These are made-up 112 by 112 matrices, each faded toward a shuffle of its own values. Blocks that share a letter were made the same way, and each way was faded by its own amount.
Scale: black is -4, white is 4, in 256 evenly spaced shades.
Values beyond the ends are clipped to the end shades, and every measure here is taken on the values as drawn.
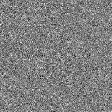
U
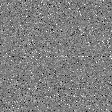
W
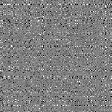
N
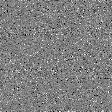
W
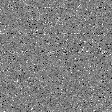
W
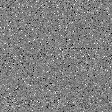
W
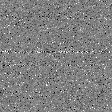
W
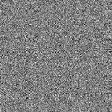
U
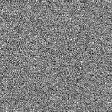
U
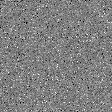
W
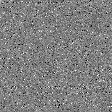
W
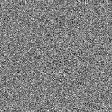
U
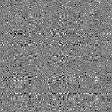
N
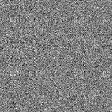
U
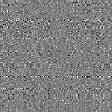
N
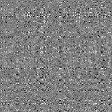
N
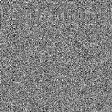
U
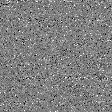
W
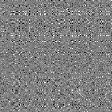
N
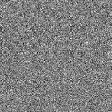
U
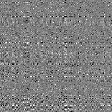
N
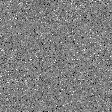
W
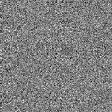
U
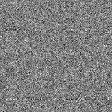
U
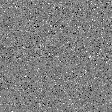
W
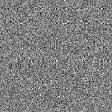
U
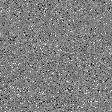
W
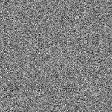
U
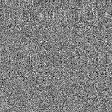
U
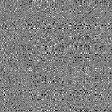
N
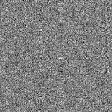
U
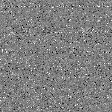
W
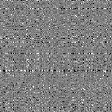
N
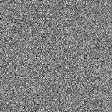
U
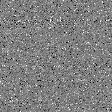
W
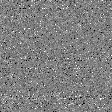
W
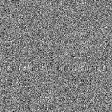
U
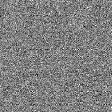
U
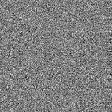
U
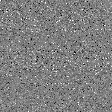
W
